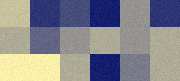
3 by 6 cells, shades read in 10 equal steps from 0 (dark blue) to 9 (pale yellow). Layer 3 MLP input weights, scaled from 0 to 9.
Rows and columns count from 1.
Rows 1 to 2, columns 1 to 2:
7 1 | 6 3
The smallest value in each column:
6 1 2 0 4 1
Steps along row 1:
down up down up down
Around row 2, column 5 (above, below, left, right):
5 4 6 6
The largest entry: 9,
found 2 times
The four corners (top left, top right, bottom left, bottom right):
7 1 9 6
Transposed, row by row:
7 6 9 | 1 3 9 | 2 5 6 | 0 6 0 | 5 5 4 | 1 6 6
